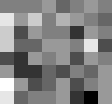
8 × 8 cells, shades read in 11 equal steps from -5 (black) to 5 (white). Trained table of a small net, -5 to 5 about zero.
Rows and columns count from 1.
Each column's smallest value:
-2 -3 -3 -1 -2 -3 -5 -2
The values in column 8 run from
-2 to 1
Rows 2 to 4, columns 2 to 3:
1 3 / -2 1 / -1 -1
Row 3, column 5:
0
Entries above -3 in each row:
8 8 7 8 7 6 8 6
